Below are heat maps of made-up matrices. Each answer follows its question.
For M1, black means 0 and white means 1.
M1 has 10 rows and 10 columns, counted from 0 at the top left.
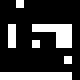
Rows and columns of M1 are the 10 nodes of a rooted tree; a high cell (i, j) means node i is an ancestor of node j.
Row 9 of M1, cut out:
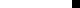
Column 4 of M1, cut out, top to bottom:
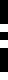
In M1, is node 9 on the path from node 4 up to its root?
yes
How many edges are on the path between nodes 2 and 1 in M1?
6
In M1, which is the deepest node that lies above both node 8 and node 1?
4
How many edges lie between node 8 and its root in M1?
5
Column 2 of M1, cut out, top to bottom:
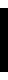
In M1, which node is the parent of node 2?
0
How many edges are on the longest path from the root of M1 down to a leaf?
5
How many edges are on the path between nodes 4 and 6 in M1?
3
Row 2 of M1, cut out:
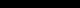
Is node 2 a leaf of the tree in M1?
yes
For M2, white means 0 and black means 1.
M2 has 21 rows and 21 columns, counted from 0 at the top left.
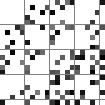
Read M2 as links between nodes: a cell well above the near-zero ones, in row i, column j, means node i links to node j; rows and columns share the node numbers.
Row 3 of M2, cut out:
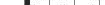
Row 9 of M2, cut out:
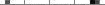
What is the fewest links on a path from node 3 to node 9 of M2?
4
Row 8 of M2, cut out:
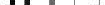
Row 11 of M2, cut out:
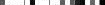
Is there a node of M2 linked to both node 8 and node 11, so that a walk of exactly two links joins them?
no
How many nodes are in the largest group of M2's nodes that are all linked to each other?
3
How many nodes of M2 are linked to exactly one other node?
2
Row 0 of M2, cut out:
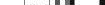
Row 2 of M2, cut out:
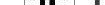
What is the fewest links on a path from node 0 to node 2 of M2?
3
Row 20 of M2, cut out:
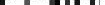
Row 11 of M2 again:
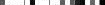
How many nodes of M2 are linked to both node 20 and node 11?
3
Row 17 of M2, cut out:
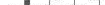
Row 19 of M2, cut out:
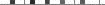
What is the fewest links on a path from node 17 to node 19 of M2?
4
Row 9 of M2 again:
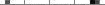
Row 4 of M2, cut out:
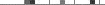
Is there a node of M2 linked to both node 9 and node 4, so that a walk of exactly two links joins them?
yes
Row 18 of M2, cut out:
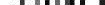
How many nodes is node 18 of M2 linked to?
8
